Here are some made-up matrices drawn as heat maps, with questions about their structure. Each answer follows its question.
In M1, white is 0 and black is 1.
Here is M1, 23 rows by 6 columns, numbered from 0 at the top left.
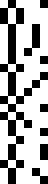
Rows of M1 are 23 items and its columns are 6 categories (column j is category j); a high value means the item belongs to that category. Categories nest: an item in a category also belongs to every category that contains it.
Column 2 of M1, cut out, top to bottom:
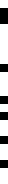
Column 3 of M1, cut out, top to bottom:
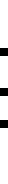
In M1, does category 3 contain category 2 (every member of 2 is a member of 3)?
no
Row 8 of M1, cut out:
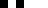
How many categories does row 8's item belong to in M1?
2
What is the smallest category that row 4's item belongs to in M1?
4
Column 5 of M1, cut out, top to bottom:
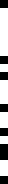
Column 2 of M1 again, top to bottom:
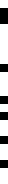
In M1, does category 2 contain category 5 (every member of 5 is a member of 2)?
no
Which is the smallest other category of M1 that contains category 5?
1
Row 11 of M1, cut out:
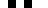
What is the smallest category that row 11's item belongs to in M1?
3
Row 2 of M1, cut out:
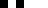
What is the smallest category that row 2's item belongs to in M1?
0
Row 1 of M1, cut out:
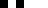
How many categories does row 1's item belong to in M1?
2
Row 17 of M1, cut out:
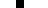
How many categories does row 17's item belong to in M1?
1
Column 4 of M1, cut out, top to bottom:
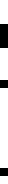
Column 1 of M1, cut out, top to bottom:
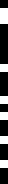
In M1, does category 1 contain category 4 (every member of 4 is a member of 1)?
yes
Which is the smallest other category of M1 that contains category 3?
1
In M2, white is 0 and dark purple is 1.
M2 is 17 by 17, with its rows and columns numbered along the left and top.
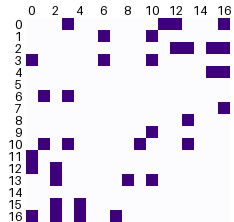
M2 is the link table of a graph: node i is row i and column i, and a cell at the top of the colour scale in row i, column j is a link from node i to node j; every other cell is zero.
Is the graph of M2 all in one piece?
no
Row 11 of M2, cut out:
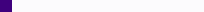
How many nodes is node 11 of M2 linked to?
1
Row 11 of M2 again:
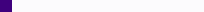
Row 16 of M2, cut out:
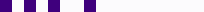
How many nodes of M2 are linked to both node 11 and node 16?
1
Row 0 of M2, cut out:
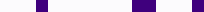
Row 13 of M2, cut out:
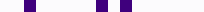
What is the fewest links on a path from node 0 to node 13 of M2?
3
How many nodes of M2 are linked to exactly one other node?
4
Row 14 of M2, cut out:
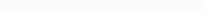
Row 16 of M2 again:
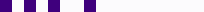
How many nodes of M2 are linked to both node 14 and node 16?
0
